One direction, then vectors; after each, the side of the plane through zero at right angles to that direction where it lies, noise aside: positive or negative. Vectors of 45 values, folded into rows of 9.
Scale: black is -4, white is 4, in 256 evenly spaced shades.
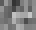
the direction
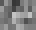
positive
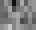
positive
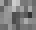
negative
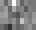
negative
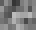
positive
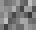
negative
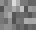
negative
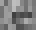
negative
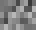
positive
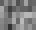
positive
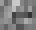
negative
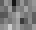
positive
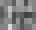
negative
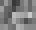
positive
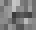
negative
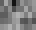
positive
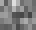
negative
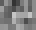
positive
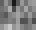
positive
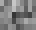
negative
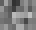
positive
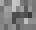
negative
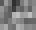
positive
